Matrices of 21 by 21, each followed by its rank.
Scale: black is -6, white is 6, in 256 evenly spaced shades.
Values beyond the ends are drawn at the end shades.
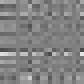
two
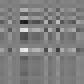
one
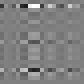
one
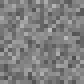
full rank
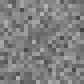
full rank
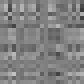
two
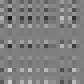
one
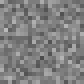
full rank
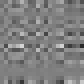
two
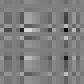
one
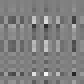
one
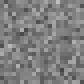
full rank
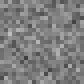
full rank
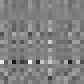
two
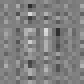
two
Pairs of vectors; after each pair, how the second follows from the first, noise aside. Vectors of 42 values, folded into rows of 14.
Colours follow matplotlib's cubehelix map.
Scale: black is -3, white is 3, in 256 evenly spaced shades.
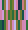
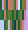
sign-scrambled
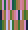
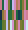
sign-scrambled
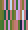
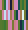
sign-scrambled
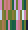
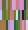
sign-scrambled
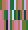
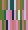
sign-scrambled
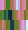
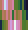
wrapped around
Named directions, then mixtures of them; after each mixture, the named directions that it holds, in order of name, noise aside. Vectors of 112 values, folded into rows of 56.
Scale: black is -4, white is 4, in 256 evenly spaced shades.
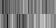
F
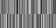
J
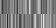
F, J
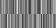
J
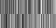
F, J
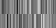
F, J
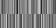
J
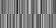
J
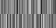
J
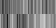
F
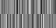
J
